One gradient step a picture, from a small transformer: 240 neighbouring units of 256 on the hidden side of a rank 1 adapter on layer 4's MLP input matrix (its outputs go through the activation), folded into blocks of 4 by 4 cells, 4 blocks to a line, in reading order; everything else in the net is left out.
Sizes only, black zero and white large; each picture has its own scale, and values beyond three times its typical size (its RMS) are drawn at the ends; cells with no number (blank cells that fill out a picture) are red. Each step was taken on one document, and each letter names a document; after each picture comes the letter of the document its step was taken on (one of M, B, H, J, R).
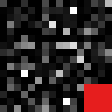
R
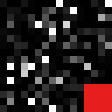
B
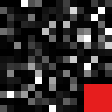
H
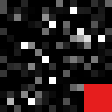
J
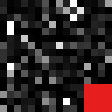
R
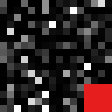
R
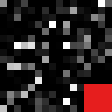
J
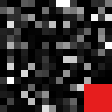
B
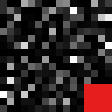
B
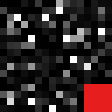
H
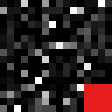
R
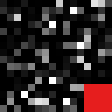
J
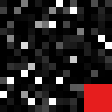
B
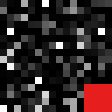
R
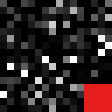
B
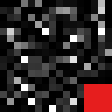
H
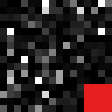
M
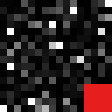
M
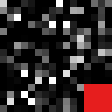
J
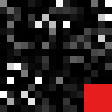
B
